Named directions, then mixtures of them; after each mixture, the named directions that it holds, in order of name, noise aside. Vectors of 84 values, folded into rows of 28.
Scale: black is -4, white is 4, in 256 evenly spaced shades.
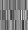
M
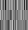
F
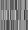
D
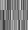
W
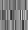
M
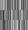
W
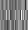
D, M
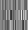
F, M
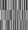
F, W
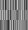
D, F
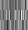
D, M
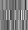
D, M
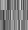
W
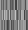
D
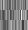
M, W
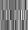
D, M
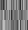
W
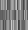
D, W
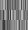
D, W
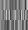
D, M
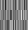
F, M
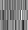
M, W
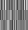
F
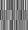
F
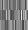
M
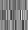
M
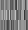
D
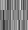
W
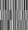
F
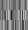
M, W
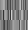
D, W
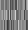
D
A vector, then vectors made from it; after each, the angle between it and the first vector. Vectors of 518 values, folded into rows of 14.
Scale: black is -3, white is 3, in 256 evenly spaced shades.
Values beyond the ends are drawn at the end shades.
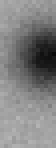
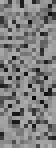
orthogonal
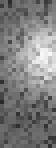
nearly opposite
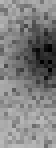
nearly parallel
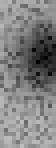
nearly parallel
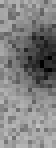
nearly parallel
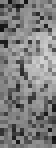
partly opposed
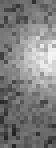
nearly opposite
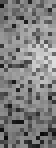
partly opposed
